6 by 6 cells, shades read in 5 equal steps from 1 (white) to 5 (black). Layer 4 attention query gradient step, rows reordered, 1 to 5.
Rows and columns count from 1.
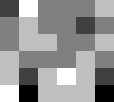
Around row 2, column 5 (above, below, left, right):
3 3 3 3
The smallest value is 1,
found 3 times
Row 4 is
2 3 3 3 2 3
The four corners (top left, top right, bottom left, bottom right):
4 2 1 5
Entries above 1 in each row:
5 6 6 6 5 5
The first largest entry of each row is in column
1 5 1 2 2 2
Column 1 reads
4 3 3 2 2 1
